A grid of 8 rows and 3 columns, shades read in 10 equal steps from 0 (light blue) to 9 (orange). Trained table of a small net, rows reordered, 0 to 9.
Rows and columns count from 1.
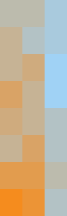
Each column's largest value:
9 8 3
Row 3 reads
4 5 0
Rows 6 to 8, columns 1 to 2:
4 6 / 7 7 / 9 8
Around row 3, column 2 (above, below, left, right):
2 4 4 0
